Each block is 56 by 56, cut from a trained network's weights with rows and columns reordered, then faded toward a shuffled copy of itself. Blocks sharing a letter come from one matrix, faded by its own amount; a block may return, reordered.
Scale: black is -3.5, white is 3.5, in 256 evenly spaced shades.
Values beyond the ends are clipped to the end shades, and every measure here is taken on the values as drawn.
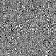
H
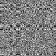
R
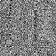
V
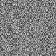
V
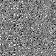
H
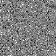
H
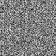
V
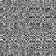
R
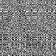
R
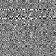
R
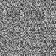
V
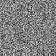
V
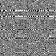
R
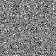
H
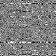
R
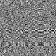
R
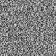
V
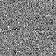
H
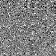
H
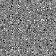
H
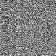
V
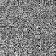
V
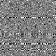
R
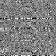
R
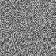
V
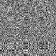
R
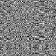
R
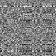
R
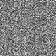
V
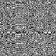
R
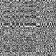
R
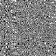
H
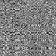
R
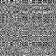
R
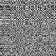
R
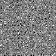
H
